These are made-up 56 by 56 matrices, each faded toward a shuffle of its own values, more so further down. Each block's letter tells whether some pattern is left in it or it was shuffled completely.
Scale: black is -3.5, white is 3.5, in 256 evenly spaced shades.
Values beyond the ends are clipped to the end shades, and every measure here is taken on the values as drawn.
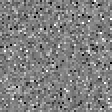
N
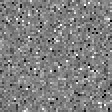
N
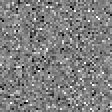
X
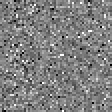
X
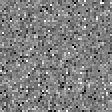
N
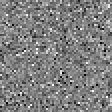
N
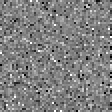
X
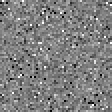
N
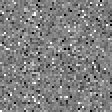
X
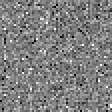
X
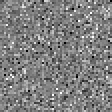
X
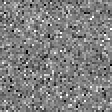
N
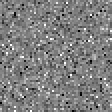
N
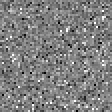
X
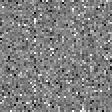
X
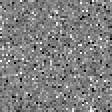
N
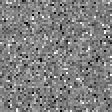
X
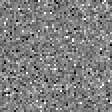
N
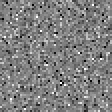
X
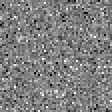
N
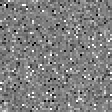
N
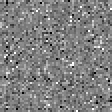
X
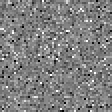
N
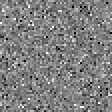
N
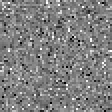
N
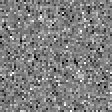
N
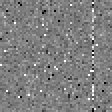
X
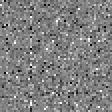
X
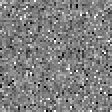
X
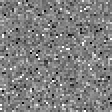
N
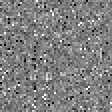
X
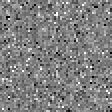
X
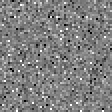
N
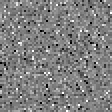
N
